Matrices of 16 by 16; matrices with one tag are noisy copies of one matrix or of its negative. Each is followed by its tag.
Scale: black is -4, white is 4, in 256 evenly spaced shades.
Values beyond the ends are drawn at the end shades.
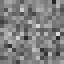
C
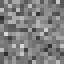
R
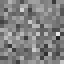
C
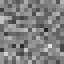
R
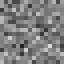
R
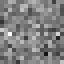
C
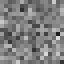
C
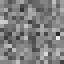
C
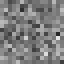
C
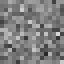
C
